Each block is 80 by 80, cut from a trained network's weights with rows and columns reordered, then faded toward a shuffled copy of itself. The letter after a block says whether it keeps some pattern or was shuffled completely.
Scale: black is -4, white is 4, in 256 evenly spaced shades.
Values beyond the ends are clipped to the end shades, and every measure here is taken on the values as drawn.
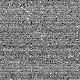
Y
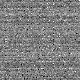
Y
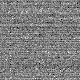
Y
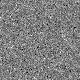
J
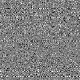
Y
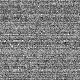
Y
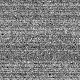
Y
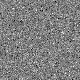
J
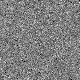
J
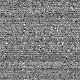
Y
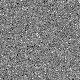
J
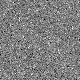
J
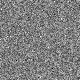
J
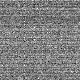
Y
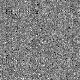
Y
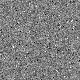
J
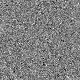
J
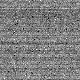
Y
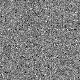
Y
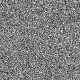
J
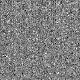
Y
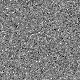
J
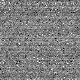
Y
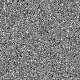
J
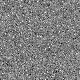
J
